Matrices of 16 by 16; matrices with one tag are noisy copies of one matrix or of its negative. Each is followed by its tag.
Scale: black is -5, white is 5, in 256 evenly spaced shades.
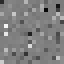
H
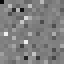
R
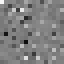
R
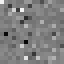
R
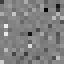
H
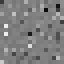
H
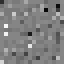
H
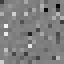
H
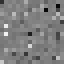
H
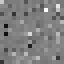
H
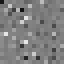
R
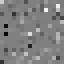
H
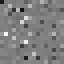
R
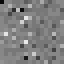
R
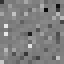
H
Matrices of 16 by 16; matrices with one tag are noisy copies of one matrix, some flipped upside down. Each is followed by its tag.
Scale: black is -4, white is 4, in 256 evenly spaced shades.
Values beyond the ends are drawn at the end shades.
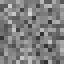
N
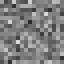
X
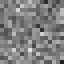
N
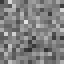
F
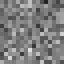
N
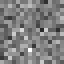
N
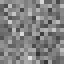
N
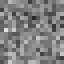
F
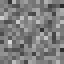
X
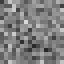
F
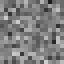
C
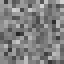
C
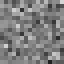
C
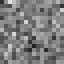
F
